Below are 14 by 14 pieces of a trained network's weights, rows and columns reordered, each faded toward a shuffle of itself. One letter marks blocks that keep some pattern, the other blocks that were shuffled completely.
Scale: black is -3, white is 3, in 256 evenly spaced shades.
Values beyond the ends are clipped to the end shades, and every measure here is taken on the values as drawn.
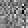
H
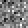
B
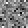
B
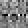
H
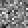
B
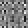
H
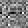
H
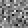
B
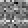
H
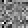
H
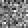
B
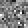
B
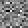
H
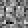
H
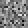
B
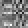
H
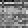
H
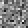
B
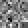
H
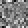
H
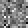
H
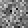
B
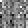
H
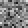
B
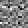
H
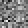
H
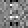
H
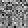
H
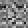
H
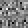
H
